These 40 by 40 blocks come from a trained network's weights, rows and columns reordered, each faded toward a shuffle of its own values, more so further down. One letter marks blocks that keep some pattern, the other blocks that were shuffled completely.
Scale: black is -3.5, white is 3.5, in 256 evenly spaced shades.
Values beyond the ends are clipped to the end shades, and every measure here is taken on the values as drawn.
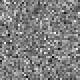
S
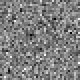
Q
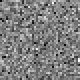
Q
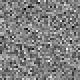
S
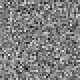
Q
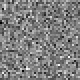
Q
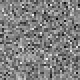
Q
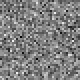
Q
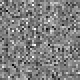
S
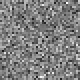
S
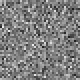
S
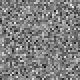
Q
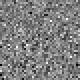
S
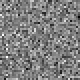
Q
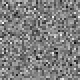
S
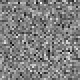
S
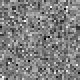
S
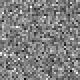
Q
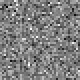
Q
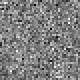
Q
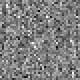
S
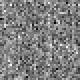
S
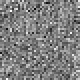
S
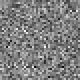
S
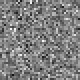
S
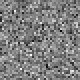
Q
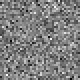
Q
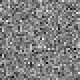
Q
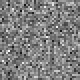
Q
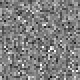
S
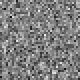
Q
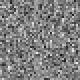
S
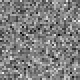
Q
